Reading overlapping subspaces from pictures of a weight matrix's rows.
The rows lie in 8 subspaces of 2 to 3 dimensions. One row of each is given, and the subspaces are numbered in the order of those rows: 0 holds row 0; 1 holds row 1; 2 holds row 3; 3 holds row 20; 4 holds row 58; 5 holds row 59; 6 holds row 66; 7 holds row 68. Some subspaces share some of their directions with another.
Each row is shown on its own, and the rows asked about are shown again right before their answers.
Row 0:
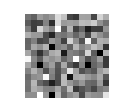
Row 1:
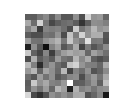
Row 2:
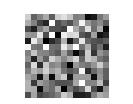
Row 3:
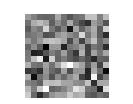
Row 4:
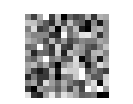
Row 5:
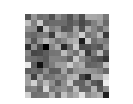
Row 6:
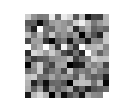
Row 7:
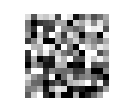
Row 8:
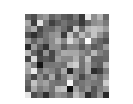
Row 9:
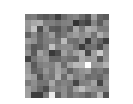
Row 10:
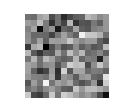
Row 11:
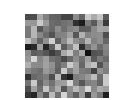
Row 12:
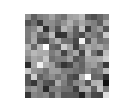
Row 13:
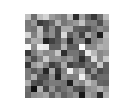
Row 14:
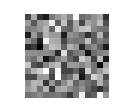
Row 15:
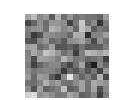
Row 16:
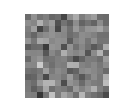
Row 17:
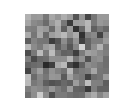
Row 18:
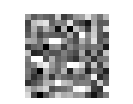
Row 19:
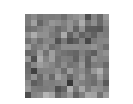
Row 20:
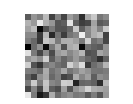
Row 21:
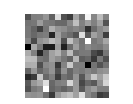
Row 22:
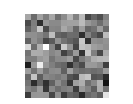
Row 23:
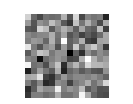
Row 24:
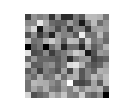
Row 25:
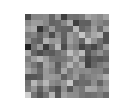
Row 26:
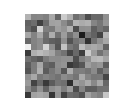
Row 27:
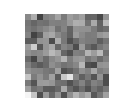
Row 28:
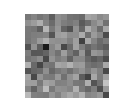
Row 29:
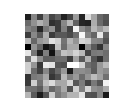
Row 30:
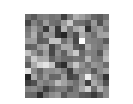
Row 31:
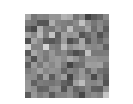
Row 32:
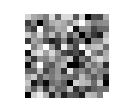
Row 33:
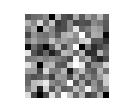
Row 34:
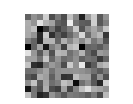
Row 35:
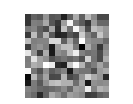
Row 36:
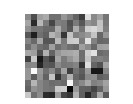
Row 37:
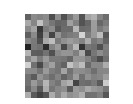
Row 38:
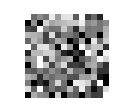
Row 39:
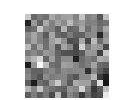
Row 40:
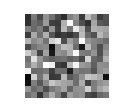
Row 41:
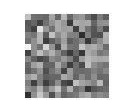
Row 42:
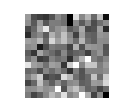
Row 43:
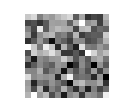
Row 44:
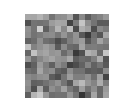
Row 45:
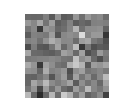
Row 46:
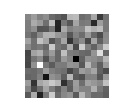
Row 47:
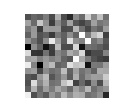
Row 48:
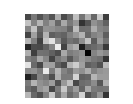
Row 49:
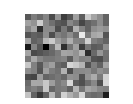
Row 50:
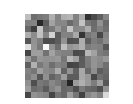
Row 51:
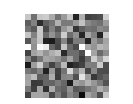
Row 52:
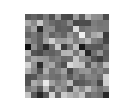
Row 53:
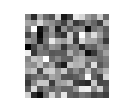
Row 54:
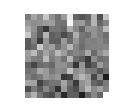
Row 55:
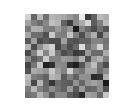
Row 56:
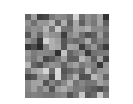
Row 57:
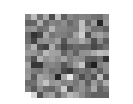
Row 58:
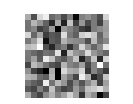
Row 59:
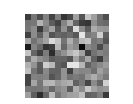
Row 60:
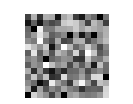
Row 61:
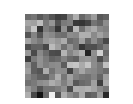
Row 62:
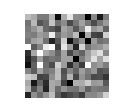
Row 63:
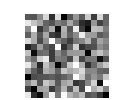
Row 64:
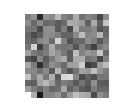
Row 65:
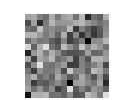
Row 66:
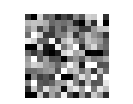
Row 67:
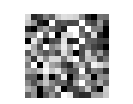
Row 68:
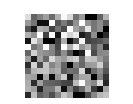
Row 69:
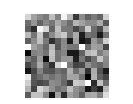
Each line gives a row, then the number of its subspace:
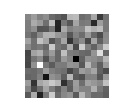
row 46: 0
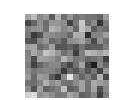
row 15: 6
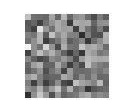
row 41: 3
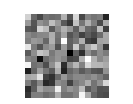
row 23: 3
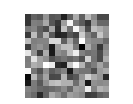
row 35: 5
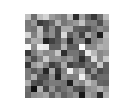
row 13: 4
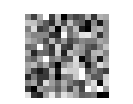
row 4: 4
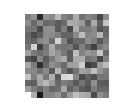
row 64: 6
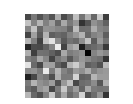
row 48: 4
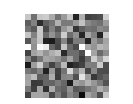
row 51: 4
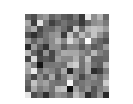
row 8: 1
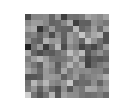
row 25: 3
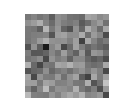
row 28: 2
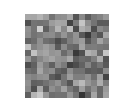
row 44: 6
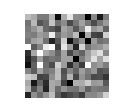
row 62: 0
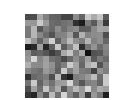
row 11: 6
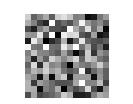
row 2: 7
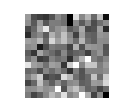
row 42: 3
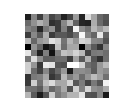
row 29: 5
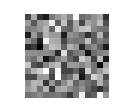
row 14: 4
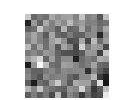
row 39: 2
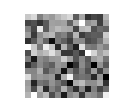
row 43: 6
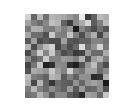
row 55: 5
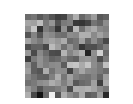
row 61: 0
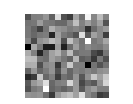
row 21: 0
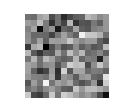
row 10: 4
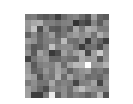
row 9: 0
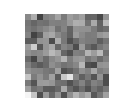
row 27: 6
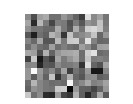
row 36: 1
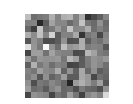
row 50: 7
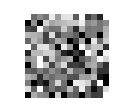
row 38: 2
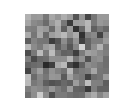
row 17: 5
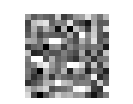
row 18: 2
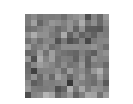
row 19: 1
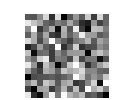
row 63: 4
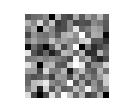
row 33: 7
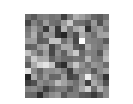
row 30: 5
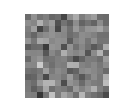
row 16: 0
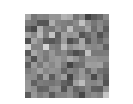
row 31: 7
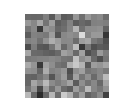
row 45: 7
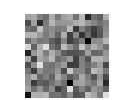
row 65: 1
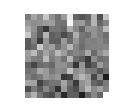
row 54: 3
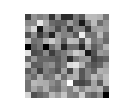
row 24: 7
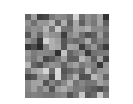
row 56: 4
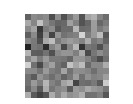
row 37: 3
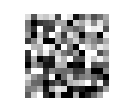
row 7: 1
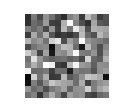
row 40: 5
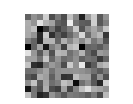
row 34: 3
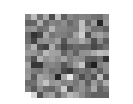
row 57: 6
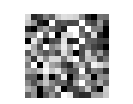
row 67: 7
